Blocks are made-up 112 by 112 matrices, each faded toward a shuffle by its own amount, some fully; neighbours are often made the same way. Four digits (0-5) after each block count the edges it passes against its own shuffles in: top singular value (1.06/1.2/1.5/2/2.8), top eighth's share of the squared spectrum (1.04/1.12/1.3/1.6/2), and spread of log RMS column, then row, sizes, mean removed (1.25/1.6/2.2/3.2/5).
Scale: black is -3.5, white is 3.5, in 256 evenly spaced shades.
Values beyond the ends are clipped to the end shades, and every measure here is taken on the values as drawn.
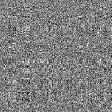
4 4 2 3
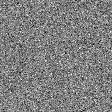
1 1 0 0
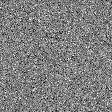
1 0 0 0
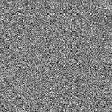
4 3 2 2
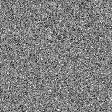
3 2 0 0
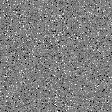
3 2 1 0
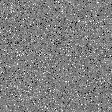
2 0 0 0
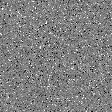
2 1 0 0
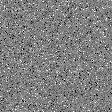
1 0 0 0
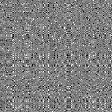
5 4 3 3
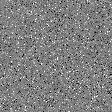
0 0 0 0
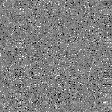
4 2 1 1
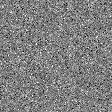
0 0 0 0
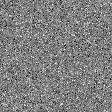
1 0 0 0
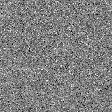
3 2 0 1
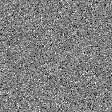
2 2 0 0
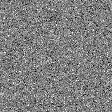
2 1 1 0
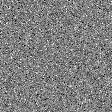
1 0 0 0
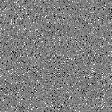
4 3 2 2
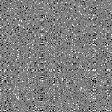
5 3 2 2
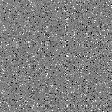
4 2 1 1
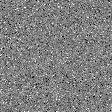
0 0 0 0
